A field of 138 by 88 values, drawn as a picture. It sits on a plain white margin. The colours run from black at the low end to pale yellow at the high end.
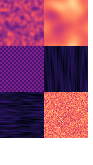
It is made of 3 by 2 panels. Panel 1,1: middling, blotchy. Panel 1,2: high, smooth. Panel 2,1: low, checkered. Panel 2,2: very low, streaked downward, faint in contrast. Panel 3,1: very low, streaked across, faint in contrast. Panel 3,2: high, fine-grained.
